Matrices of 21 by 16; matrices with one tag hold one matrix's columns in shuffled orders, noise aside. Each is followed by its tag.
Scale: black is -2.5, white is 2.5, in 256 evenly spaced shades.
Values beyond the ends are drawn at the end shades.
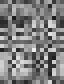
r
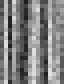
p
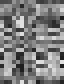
r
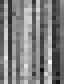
p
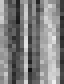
p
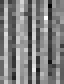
p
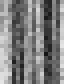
p
